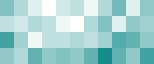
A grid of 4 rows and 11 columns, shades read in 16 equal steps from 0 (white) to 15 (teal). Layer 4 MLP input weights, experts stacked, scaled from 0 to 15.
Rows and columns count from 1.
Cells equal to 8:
3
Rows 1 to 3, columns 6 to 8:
4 1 5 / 0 5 8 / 5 4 6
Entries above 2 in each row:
7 8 10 11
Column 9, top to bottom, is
9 2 11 10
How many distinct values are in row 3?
8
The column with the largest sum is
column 8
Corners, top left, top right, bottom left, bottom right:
8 7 7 12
